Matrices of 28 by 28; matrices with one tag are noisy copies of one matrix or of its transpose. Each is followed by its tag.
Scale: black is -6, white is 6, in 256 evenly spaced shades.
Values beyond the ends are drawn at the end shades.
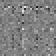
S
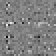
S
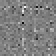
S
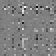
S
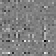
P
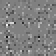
S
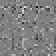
S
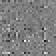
P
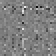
S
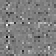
S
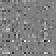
P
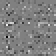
S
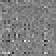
P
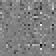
P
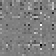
P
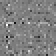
S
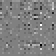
P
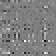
P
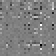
P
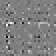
S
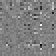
P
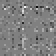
S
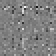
S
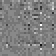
P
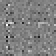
S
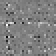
S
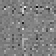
S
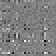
P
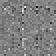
S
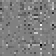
P
